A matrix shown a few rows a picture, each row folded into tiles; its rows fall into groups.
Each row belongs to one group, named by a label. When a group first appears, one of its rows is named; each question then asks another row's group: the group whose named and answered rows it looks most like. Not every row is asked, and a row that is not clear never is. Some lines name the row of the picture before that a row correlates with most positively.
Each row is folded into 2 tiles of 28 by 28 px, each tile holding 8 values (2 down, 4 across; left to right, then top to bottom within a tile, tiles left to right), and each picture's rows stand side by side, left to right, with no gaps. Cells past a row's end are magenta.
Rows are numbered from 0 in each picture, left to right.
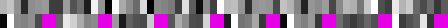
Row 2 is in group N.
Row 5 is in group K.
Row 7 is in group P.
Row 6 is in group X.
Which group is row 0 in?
K
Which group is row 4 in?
K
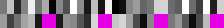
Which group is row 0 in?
X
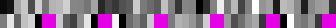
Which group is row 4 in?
X
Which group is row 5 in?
K
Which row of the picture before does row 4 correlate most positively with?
0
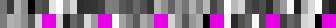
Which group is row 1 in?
P
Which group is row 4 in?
P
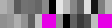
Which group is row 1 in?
N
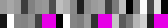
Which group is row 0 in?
K
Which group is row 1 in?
K
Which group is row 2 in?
X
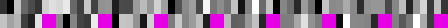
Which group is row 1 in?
N
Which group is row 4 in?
X
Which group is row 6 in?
K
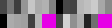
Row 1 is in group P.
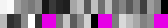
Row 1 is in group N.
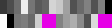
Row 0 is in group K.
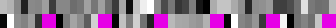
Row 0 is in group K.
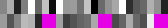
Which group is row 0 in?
X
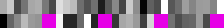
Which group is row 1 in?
P
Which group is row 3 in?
N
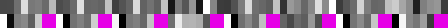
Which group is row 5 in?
N
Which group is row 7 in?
K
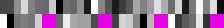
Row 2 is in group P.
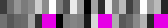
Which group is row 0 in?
N
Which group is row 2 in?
X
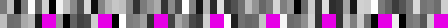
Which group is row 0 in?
X
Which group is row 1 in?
N
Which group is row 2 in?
K
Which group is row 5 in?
X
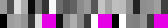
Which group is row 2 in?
K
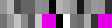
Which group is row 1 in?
K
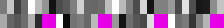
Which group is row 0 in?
X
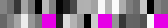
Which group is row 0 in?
X
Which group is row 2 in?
N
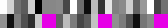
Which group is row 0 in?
N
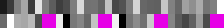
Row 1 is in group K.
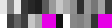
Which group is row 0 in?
P
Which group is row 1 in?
K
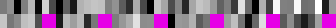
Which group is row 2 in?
X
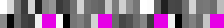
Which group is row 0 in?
N
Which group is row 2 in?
X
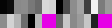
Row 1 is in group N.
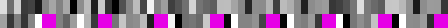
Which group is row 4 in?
K
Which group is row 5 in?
K
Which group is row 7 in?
K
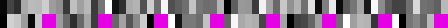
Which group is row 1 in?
N
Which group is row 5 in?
N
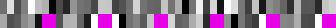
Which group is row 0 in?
X
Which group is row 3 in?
X
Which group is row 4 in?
N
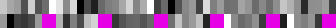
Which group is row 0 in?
N
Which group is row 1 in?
P
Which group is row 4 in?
P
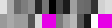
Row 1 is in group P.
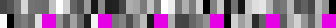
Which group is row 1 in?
N
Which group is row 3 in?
N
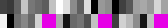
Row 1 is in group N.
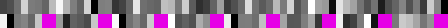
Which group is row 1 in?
N
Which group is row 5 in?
X
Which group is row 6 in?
P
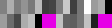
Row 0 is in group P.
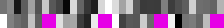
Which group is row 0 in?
X
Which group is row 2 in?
P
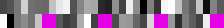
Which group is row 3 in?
N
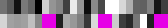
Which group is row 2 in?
P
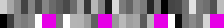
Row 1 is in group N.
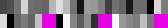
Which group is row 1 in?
K
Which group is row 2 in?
X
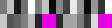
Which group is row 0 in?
X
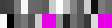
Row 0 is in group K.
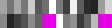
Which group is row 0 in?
N
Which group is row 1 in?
P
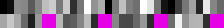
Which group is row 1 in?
X
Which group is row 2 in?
X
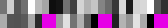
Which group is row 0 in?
X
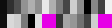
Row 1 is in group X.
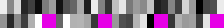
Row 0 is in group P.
